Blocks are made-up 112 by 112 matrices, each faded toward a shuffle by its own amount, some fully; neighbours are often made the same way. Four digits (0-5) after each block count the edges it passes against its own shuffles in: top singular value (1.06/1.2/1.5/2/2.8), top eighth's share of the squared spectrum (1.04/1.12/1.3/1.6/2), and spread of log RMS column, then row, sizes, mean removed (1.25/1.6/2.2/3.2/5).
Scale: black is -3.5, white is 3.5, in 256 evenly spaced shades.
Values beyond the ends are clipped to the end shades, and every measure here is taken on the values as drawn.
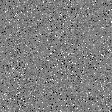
3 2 1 1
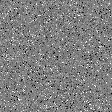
0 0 0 0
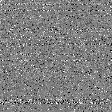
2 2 0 3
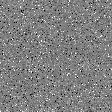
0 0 0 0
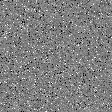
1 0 0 0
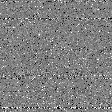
2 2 0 3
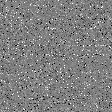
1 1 0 1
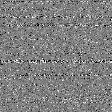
2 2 0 3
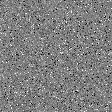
0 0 0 0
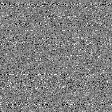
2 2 0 3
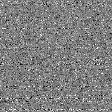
1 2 0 3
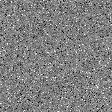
0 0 0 0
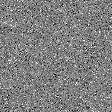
0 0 0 1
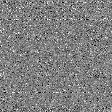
1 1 0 2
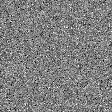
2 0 0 0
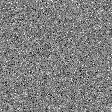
1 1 0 0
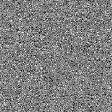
4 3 2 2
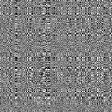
5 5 4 4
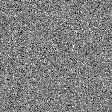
2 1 0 0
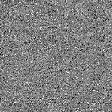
4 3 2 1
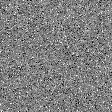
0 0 0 0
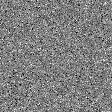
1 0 0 0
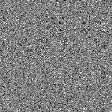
4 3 2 2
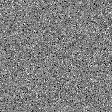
2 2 0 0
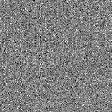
4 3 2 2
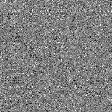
3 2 1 1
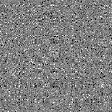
4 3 2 2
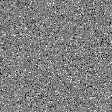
3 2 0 1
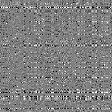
5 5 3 4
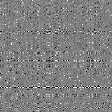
5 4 2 3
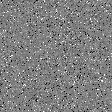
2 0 0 0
